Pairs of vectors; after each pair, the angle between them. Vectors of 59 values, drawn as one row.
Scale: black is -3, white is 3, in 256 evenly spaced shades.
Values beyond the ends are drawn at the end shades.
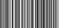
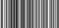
orthogonal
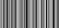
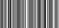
nearly opposite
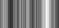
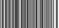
orthogonal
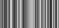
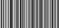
partly opposed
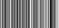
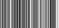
nearly parallel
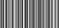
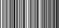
partly opposed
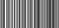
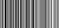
nearly opposite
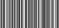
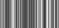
orthogonal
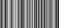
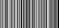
partly aligned
